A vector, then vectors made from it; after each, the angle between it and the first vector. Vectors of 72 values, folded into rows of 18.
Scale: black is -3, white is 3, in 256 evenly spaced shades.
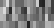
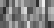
nearly opposite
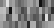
nearly parallel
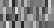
orthogonal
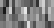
nearly opposite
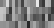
nearly parallel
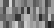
partly opposed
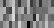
partly aligned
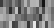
partly aligned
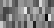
partly opposed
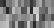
orthogonal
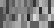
partly opposed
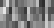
nearly parallel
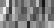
nearly parallel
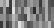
partly aligned
